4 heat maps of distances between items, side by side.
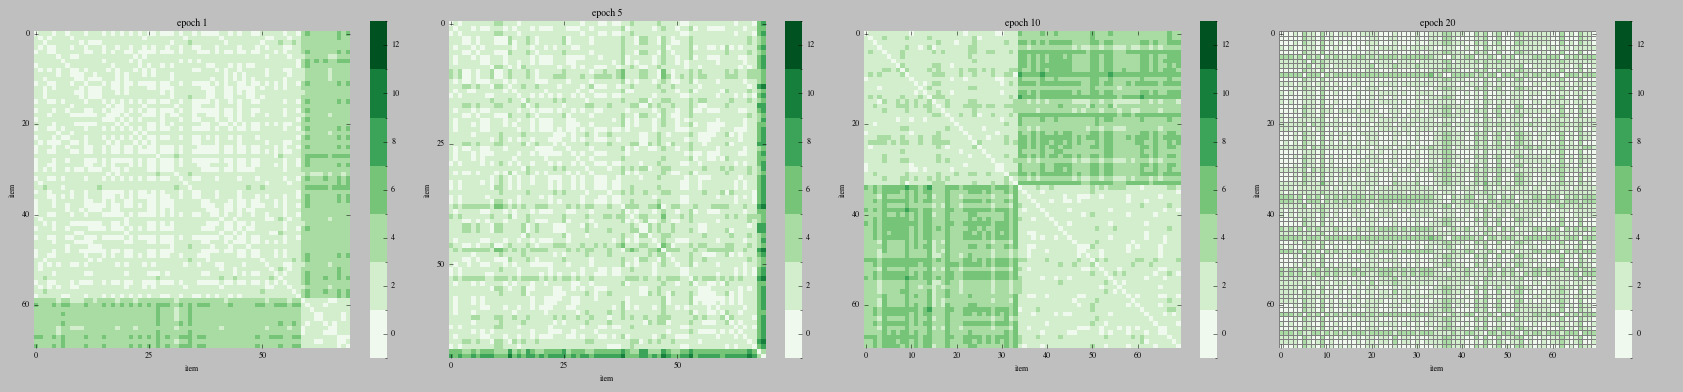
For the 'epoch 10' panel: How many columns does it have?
70
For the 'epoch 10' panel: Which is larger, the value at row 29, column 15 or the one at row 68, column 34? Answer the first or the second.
the second
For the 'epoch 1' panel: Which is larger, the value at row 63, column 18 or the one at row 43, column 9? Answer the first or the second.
the first
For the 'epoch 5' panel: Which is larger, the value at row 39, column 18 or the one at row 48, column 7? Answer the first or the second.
the second
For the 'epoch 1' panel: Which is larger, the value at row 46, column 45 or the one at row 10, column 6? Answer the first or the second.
the second
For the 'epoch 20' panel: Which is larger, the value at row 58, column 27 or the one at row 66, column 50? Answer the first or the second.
the second
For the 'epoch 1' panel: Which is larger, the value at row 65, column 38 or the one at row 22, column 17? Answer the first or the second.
the first
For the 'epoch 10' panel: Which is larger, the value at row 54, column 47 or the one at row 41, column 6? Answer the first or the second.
the second
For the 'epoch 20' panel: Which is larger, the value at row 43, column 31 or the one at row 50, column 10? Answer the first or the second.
the first
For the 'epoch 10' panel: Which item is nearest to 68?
62
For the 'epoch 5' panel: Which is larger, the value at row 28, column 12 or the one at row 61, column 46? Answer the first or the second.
the second
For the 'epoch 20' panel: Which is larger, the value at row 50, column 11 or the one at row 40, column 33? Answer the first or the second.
the second
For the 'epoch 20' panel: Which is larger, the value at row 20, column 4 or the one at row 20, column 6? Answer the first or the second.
the first
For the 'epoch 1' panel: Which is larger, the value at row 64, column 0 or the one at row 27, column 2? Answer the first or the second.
the first
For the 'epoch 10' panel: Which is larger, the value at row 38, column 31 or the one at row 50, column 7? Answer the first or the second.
the second
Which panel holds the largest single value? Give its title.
epoch 5
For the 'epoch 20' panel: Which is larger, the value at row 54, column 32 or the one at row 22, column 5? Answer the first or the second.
the second
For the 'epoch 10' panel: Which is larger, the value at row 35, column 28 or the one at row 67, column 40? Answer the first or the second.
the first
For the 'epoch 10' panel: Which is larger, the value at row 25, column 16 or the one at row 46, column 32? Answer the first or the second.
the first
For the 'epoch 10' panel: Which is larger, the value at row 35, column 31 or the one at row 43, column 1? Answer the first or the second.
the first
